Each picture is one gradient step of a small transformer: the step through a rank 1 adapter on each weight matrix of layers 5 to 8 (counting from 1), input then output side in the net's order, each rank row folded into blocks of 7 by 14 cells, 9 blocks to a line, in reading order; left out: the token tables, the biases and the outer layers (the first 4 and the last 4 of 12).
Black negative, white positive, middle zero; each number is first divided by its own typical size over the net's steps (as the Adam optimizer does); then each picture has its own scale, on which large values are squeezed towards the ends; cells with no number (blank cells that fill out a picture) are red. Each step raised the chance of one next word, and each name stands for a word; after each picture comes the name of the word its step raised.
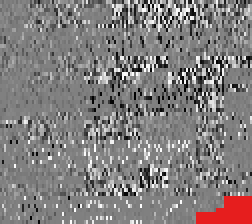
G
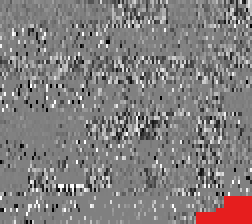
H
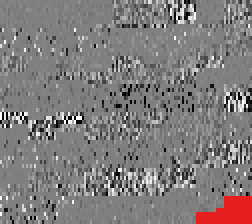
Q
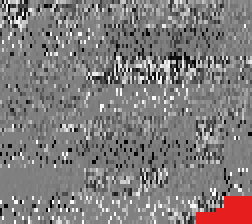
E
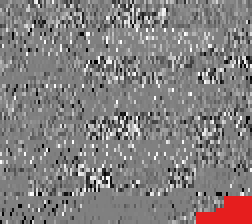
H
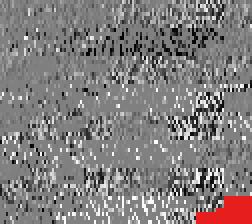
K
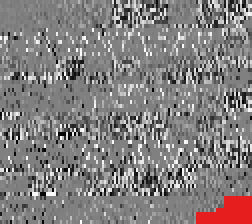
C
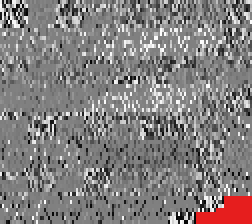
C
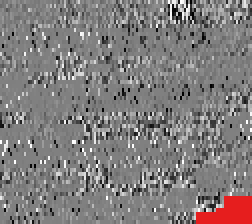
Q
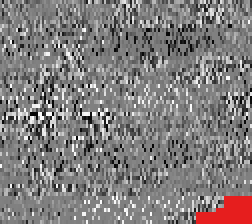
K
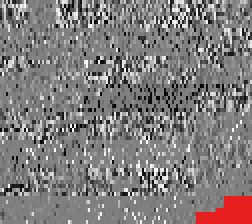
G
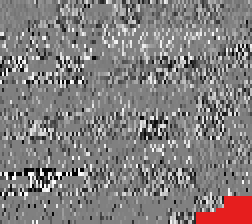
C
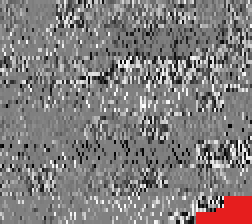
E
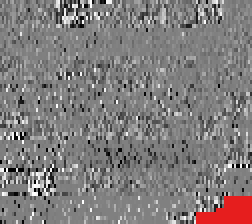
H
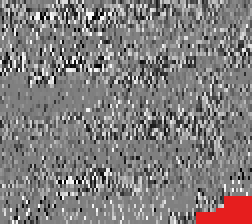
C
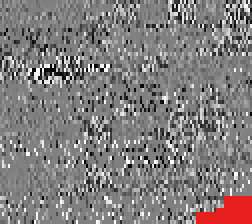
G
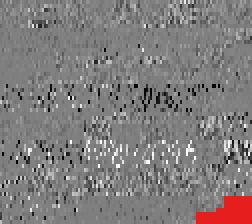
Q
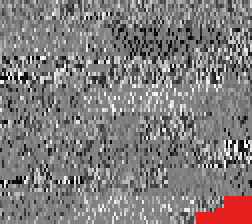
E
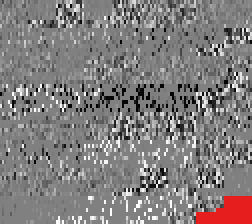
G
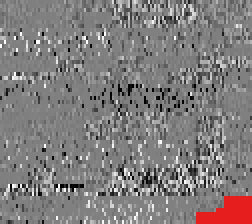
G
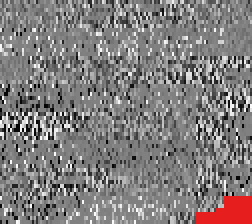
C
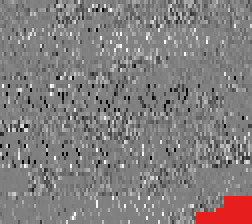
G
